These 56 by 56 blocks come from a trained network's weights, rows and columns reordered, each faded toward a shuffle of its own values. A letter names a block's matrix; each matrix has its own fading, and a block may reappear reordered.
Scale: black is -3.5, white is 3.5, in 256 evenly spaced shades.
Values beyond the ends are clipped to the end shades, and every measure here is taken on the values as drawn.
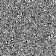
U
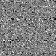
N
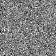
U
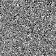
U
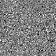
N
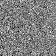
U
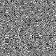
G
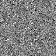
U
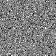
N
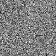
U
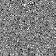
N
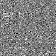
N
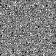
N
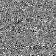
G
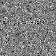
G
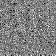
N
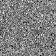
U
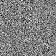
U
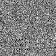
U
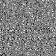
N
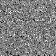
G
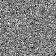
U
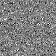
G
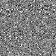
G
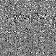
G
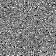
N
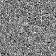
U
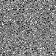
G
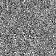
U
